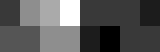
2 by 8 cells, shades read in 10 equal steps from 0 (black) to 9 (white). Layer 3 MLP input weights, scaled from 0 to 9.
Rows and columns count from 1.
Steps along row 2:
same up same down down up same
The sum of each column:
5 8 11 14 3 2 4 3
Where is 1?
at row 1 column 8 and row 2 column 5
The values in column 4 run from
5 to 9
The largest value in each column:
3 5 6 9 2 2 2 2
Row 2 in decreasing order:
5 5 3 3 2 2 1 0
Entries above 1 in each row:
7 6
